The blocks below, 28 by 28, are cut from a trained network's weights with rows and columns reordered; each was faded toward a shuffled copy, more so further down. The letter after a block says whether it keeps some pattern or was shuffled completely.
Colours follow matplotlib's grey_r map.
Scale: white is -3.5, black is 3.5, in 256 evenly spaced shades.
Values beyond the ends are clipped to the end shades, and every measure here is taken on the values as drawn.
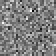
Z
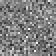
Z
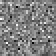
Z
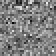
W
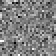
W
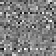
W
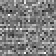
W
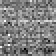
W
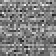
W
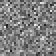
Z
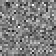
Z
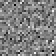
W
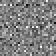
W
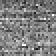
W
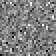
Z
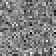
W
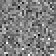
Z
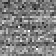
W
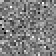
Z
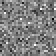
Z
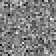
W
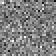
Z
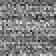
W
